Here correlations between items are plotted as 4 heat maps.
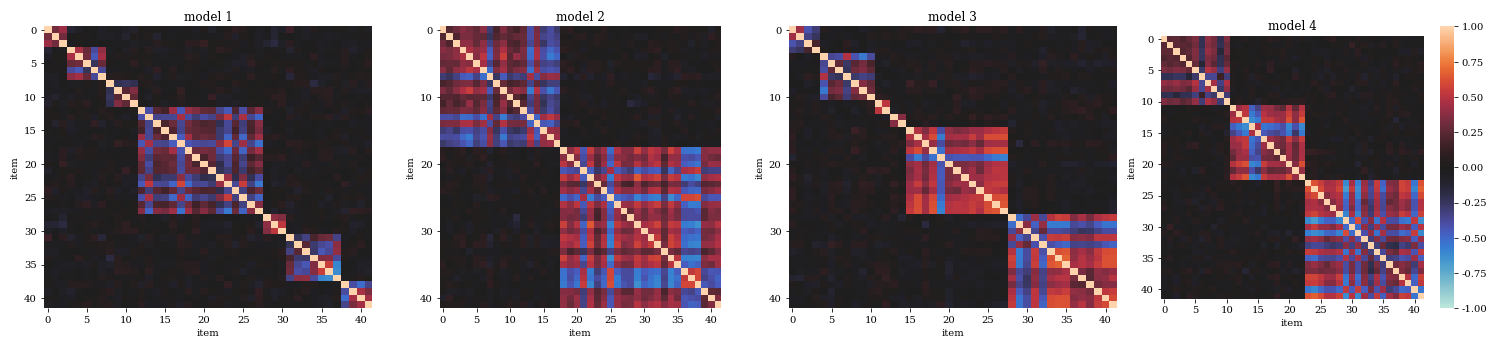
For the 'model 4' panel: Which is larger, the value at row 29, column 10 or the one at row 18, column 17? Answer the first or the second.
the second
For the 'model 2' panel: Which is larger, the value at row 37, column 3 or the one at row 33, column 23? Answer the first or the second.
the second
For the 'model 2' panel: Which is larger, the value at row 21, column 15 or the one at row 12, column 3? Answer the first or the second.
the second
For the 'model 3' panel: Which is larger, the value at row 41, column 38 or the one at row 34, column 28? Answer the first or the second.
the second
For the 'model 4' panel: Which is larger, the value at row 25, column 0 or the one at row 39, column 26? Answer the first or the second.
the second
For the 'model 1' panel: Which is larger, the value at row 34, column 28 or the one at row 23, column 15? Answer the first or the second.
the first
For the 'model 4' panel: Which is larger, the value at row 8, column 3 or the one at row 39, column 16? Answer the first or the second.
the first
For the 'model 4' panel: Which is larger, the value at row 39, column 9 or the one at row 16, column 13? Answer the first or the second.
the second
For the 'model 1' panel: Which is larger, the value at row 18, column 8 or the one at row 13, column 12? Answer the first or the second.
the first
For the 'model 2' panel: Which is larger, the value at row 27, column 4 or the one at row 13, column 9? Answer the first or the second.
the first
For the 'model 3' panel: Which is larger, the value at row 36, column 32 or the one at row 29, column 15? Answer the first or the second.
the second
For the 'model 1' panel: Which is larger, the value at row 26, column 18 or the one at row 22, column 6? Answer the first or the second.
the first
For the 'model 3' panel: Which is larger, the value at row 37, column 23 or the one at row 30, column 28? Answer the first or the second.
the first
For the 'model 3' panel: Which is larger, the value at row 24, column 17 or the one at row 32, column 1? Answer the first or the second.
the first
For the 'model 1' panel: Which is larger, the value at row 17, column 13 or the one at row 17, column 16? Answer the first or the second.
the first
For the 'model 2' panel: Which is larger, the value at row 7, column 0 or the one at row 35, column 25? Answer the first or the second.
the first
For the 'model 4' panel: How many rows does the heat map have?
42
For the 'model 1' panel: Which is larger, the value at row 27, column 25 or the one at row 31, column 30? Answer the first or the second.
the second
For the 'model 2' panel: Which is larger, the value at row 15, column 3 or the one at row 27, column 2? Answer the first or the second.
the second
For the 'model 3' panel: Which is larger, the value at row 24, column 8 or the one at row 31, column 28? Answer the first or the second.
the second
